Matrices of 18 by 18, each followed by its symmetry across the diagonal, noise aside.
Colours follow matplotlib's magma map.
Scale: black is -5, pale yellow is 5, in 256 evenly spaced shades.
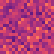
symmetric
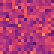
antisymmetric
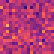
antisymmetric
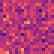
neither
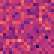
symmetric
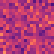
antisymmetric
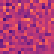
antisymmetric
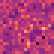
symmetric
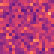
neither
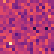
neither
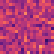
antisymmetric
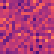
antisymmetric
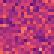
neither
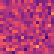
antisymmetric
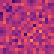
symmetric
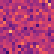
neither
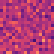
antisymmetric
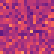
neither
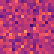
antisymmetric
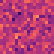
symmetric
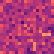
symmetric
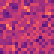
symmetric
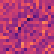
symmetric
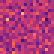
neither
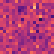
neither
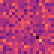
symmetric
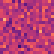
neither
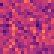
neither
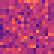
antisymmetric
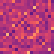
symmetric
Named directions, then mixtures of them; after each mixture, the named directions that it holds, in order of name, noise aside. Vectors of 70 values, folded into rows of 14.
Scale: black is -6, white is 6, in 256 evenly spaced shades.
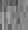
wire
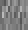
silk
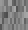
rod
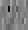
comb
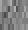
comb, rod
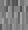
silk, wire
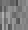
wire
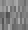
comb, wire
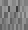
comb, rod, silk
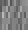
silk, wire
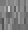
comb, wire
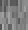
wire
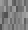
rod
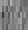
silk, wire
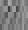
comb, rod, silk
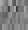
comb, rod
